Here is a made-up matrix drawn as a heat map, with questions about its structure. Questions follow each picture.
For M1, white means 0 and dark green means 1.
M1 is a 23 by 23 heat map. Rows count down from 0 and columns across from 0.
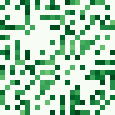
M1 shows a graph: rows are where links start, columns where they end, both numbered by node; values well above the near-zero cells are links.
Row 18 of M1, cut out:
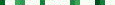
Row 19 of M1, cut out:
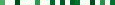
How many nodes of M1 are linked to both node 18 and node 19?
5
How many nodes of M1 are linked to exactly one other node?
0
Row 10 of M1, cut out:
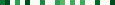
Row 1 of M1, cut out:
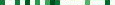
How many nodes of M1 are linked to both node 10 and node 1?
4
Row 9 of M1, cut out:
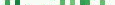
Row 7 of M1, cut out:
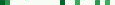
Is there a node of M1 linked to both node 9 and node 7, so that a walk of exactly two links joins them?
yes
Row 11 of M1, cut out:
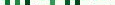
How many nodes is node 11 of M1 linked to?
6
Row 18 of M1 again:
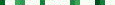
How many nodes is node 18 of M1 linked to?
8
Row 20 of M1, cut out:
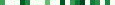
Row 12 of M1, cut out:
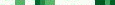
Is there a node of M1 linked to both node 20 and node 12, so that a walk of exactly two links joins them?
yes
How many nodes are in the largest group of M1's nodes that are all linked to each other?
5
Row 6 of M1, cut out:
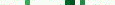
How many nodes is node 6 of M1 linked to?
4
